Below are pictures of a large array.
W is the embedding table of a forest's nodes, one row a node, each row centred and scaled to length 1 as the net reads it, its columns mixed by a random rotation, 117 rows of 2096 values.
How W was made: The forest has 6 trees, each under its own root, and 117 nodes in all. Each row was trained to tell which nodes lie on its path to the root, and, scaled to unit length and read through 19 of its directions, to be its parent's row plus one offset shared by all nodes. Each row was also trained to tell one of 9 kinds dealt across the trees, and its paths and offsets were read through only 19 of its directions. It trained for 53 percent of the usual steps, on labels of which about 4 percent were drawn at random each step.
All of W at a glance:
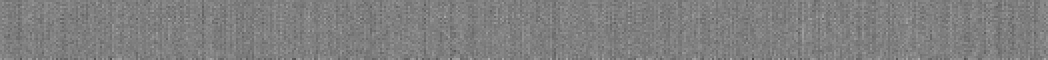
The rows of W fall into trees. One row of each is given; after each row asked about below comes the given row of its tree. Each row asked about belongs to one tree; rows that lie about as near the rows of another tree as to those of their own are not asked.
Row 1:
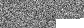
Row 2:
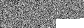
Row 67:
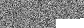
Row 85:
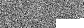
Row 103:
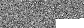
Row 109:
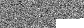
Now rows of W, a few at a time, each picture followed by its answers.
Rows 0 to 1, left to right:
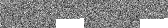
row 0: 103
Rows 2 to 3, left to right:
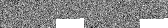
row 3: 85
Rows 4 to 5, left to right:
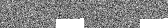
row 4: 67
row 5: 103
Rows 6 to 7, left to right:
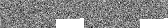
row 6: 103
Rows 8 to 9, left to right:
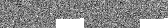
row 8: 109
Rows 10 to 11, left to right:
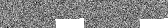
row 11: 85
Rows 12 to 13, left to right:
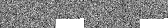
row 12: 67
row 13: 2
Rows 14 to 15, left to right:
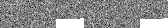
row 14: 67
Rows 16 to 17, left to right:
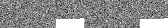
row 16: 67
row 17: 103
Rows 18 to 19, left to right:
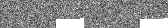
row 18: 1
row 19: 103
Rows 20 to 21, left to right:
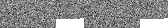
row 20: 67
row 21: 2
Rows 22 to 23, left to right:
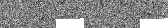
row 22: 85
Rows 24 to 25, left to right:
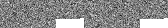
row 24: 67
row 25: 1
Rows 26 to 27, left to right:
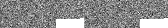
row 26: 1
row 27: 103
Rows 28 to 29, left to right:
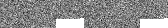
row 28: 109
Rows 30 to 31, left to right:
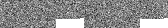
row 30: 67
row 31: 85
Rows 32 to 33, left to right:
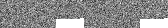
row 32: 67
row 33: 1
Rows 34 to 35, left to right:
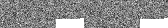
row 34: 67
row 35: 67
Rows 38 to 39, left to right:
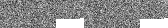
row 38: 85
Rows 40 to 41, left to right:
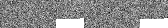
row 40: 2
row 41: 67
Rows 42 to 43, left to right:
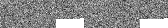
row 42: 103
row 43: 67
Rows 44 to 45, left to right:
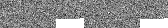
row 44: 85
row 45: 85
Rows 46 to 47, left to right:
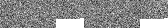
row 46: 85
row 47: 2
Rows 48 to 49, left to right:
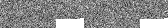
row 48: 85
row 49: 67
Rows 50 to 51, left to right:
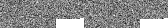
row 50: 1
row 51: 1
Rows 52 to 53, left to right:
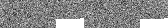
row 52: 67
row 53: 85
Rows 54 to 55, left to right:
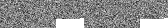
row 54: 109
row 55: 85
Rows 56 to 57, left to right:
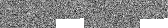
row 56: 2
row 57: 1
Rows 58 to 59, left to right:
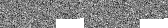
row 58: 85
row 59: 67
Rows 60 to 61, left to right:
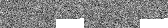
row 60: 85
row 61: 109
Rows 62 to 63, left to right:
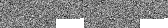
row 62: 1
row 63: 2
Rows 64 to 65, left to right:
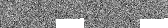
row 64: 2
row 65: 85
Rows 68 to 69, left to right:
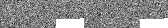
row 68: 2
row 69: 67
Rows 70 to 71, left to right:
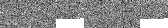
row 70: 85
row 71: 2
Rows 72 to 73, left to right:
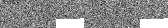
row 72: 2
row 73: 109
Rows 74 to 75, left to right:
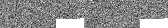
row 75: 103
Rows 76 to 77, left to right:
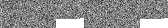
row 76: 85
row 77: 2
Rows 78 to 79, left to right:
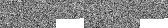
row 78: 85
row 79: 2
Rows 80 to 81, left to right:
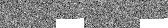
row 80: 85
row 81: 67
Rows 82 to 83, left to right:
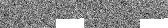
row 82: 109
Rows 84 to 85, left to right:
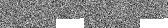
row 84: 67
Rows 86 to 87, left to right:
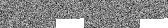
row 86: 1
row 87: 85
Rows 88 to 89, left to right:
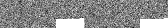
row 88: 109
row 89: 103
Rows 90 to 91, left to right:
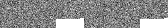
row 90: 2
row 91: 67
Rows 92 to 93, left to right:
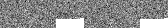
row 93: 67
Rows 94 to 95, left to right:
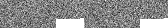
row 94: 2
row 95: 103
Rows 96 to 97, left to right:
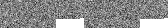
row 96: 85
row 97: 85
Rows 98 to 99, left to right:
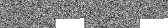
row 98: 109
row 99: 67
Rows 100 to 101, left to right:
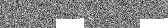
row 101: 85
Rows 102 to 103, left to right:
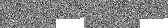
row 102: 1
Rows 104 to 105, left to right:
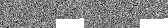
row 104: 85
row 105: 109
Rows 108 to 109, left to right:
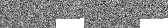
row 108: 1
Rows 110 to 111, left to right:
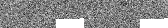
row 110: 103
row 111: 85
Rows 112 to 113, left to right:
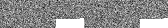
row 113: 103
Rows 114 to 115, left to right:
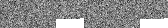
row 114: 1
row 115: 2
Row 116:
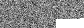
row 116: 109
